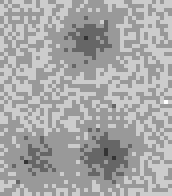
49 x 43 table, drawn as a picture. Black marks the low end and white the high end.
Neither half mirrors the other. No single row or column stands out from its neighbours. There are three dips.
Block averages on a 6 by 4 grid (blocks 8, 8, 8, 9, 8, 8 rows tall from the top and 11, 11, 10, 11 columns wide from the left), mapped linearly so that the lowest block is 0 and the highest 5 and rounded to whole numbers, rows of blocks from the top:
5 4 3 5 / 5 2 2 5 / 5 4 5 5 / 5 5 4 5 / 2 3 0 4 / 3 3 2 5
